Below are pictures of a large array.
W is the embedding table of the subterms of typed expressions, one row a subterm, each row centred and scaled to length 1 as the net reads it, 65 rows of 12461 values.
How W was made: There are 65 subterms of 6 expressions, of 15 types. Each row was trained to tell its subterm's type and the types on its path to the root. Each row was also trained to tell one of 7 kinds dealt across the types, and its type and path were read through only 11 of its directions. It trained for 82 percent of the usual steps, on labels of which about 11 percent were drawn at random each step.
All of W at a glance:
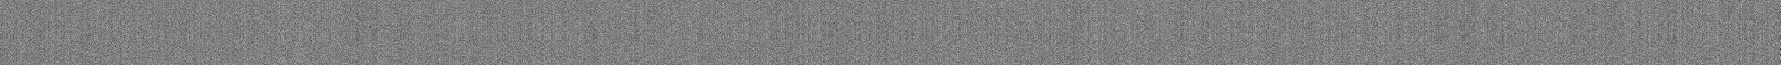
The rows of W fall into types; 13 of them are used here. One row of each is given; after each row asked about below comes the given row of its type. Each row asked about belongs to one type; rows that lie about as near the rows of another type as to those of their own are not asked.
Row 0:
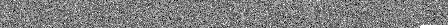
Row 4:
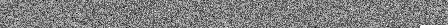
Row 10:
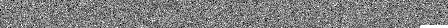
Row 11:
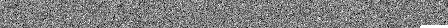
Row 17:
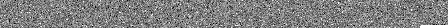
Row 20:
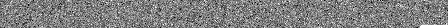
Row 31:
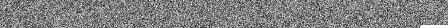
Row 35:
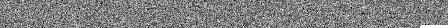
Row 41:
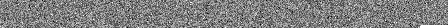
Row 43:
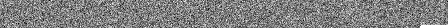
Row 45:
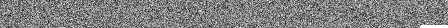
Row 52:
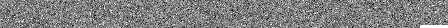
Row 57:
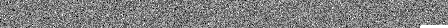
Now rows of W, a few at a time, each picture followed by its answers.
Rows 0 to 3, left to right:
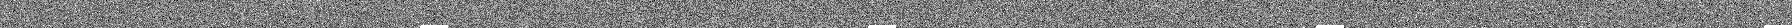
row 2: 52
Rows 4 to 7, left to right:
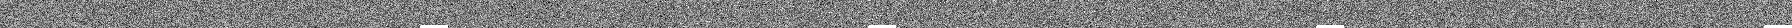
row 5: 45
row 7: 17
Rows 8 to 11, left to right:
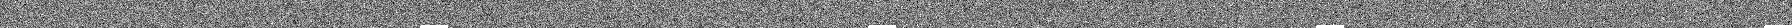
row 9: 41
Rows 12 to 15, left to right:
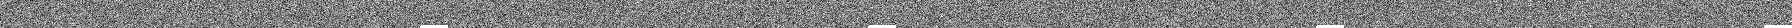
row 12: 11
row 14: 41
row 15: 20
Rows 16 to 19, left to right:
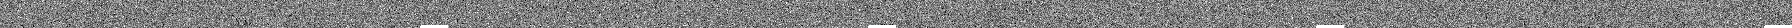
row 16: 11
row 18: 0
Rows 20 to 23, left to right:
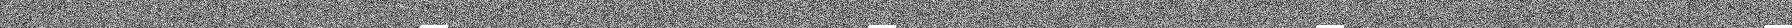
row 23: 41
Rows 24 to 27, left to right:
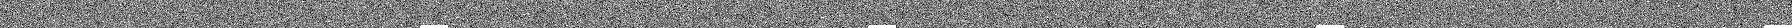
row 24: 31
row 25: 11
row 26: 52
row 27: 17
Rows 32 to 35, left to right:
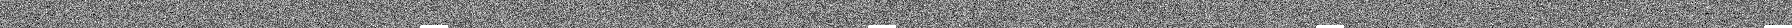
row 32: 52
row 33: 0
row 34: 35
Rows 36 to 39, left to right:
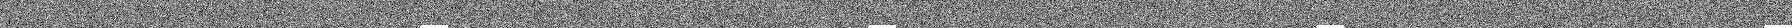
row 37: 11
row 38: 35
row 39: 31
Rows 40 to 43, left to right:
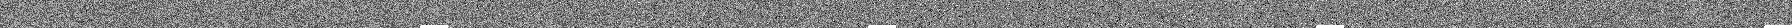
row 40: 4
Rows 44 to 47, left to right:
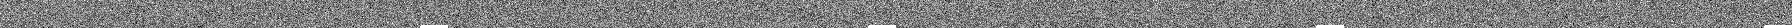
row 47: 17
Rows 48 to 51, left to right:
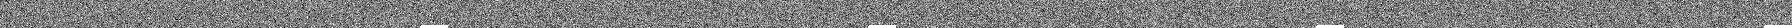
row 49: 35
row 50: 45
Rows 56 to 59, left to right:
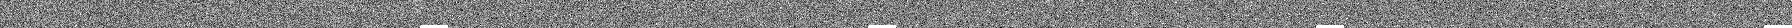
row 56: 0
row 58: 20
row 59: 17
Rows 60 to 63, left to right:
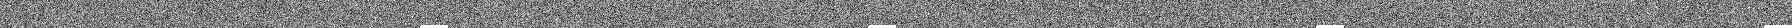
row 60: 35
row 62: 31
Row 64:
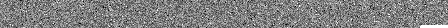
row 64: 0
